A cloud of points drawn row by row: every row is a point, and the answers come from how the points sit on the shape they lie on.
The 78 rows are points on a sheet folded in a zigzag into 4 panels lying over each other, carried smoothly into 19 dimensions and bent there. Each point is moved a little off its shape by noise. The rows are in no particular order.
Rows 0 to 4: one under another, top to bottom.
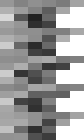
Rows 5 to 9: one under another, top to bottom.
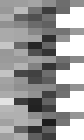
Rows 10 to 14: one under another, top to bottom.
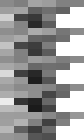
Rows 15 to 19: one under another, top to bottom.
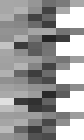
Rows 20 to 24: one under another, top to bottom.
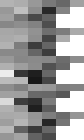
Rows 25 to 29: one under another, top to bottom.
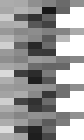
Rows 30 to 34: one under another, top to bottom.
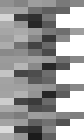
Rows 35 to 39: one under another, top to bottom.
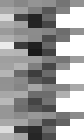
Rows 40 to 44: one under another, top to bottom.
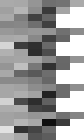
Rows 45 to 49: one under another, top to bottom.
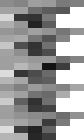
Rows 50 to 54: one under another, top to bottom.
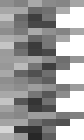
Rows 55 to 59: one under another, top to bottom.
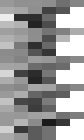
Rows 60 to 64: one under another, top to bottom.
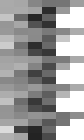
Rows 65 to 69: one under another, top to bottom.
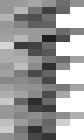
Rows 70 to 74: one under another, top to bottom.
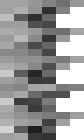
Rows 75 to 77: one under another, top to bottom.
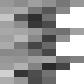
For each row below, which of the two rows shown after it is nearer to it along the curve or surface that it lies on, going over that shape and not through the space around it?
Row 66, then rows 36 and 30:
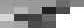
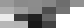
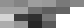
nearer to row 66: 36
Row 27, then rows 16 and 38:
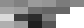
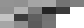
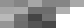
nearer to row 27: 16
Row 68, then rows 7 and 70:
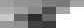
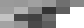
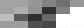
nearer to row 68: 70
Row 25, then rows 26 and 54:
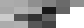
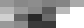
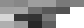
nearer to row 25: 26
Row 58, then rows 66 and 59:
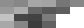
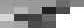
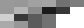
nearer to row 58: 59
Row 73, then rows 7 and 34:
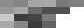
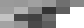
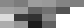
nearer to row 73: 34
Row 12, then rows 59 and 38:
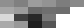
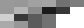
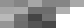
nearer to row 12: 59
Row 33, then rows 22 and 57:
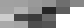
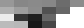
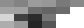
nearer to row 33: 22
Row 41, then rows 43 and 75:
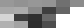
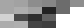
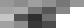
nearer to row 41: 43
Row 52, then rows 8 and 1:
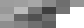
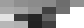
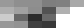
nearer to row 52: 1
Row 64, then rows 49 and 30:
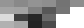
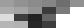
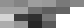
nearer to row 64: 49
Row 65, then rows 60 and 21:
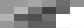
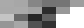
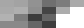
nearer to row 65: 21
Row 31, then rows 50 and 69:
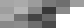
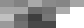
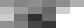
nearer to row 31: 69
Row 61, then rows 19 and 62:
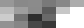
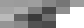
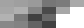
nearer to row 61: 62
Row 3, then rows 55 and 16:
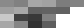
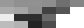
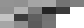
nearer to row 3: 16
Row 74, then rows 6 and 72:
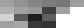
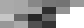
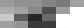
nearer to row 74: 6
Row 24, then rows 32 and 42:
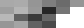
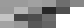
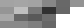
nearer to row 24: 32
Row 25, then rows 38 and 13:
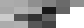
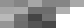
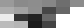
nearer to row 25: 13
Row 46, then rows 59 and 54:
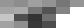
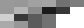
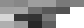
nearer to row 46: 54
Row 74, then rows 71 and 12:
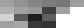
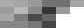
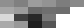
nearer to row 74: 71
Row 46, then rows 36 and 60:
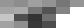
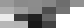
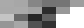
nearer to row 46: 36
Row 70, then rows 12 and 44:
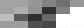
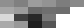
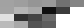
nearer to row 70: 44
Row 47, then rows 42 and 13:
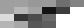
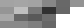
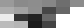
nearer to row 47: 13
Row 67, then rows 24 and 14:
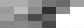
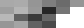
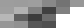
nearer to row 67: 14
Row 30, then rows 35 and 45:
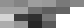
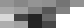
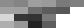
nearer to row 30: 45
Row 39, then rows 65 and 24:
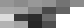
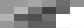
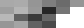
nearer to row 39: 24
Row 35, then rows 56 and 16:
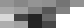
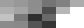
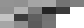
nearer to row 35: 56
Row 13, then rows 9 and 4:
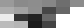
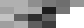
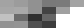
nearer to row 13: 9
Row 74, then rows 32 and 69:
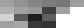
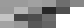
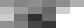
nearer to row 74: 69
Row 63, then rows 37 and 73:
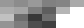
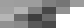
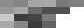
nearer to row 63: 37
